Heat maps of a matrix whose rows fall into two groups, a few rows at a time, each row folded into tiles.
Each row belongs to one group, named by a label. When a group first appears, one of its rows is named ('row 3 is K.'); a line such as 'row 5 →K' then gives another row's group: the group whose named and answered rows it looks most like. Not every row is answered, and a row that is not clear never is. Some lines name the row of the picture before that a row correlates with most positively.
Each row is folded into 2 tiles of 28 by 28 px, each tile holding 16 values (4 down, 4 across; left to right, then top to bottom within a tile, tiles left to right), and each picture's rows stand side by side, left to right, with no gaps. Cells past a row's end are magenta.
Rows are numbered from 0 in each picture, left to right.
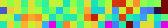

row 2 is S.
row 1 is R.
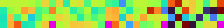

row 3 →S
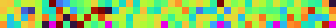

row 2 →R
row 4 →R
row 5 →S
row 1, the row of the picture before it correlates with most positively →2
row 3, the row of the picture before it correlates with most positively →3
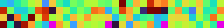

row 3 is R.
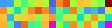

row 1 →S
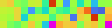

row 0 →S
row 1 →R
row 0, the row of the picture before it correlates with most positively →1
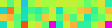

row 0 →R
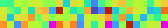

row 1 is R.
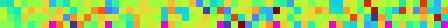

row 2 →R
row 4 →S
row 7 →R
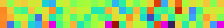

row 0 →R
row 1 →S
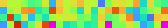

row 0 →S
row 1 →R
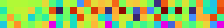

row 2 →R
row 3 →R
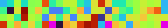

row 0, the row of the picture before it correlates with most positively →1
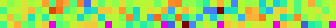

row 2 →R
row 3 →S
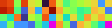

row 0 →R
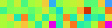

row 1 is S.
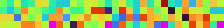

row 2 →R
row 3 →R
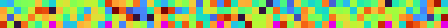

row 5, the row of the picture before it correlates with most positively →0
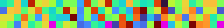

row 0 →R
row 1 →R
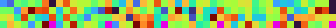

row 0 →S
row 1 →S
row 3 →R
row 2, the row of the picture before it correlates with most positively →3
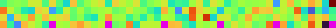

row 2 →S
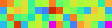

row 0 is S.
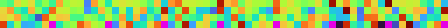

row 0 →R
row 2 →S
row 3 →S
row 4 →S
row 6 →R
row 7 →S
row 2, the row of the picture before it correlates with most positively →0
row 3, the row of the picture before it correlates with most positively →0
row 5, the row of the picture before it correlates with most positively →1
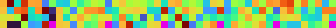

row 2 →S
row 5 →R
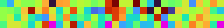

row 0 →S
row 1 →S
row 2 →R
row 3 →R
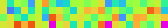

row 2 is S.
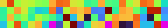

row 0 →S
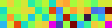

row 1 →S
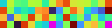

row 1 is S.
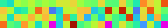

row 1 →S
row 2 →R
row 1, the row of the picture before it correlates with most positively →1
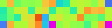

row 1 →S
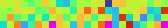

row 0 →S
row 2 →S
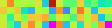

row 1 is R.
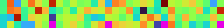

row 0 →R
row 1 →S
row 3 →R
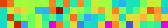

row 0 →S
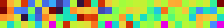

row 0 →R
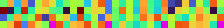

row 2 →R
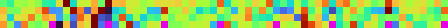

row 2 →S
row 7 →S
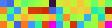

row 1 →S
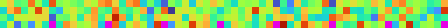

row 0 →R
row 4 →S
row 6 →R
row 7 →S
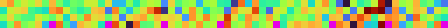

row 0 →S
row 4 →R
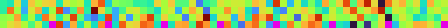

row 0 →R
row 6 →R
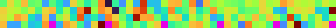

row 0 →R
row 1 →S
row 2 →R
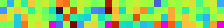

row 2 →R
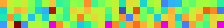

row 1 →R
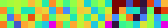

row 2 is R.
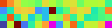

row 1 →S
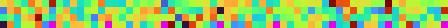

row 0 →R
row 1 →R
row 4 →R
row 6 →S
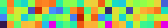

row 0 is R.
